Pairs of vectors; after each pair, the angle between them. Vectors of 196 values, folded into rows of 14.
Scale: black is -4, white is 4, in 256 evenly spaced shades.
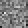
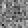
partly opposed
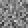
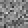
orthogonal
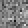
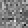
nearly opposite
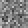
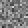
partly aligned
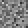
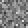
partly opposed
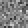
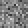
orthogonal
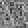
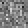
nearly opposite
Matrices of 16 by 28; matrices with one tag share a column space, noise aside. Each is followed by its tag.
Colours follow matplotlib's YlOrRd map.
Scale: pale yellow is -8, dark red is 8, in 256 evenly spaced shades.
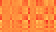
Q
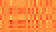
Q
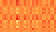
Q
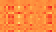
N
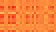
N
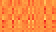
Q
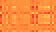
N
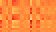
Q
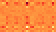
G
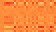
G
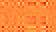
G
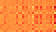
N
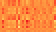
Q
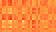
Q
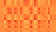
Q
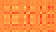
N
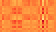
Q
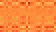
G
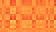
Q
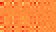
G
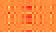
N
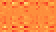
G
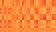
Q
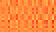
Q
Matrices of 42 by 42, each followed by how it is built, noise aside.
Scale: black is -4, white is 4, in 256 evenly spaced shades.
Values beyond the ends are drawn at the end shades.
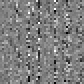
uneven columns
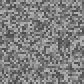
noise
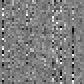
uneven columns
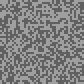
noise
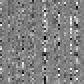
uneven columns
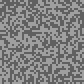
noise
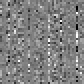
uneven columns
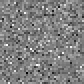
noise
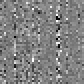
uneven columns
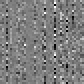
uneven columns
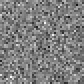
noise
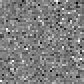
noise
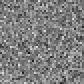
noise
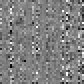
uneven columns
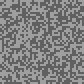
noise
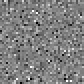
noise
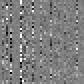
uneven columns
